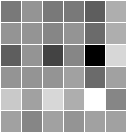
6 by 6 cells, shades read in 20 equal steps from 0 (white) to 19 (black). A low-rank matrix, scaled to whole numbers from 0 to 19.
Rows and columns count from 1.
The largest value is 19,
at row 3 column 5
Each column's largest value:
12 9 14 10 19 9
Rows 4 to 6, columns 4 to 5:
7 11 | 6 0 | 8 7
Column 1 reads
10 8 12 8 4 7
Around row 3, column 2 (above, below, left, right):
8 8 12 14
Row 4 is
8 8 8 7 11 7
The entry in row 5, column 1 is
4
